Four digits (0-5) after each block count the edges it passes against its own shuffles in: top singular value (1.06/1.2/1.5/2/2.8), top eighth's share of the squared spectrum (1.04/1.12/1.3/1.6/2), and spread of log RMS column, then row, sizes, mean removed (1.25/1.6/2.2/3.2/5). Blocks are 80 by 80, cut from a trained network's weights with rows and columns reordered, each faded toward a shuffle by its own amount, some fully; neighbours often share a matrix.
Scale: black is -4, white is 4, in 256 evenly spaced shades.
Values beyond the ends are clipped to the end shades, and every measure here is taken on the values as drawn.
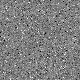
0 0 0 0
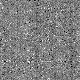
2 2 0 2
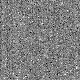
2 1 0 0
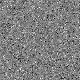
1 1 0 0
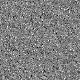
2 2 1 0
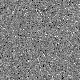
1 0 0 0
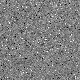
0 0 0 0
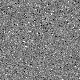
0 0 0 0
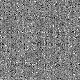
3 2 0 2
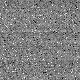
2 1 0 0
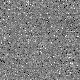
1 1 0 0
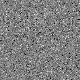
2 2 1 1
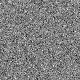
0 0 0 0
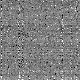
3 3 2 0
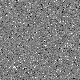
0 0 0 0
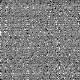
3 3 2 0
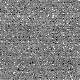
3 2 2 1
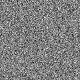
2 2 0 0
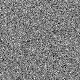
1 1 0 0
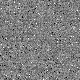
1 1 0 0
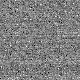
2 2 1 0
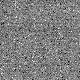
1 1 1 0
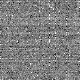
3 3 2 0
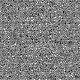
2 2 1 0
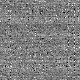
2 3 2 0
